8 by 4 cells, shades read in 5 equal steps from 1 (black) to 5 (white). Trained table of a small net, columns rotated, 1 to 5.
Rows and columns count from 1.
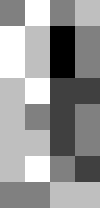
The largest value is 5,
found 5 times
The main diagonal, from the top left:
3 4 1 2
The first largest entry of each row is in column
2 1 1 2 1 1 2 3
